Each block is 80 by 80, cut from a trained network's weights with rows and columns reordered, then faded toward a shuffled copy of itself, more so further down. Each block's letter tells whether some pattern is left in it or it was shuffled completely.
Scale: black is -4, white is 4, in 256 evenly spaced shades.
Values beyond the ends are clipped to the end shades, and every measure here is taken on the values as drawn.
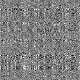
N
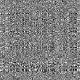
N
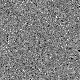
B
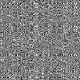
N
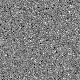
B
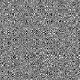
N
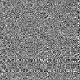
N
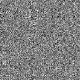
N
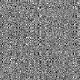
N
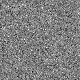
B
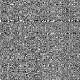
N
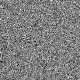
B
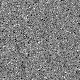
B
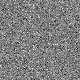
B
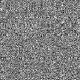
N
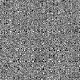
N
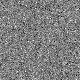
B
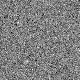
B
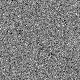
B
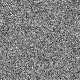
B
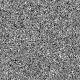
B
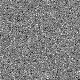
B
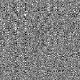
N
